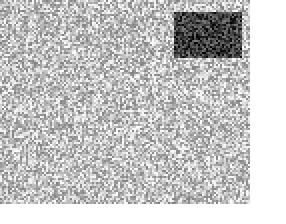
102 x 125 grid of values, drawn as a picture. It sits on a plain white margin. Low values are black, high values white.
There are no regular stripes. Overall the values sit about 70% of the way up the scale. The halves do not mirror each other. The top right is the ninth with the lowest average. In the top right lies a patch that is lower than the rest.
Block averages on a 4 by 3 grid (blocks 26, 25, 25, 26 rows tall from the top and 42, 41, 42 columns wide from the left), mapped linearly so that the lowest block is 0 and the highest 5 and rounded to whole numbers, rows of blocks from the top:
5 5 0 / 5 5 4 / 5 5 5 / 5 5 5
